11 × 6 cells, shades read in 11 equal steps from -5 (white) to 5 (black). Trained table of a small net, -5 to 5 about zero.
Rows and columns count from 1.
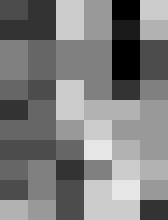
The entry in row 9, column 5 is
-3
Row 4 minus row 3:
0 0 0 0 0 0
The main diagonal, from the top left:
2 3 0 0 3 -1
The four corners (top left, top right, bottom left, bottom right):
2 -3 -2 3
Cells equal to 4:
1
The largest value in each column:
3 3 3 0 5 3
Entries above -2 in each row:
4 4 6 6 5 3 5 4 4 4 3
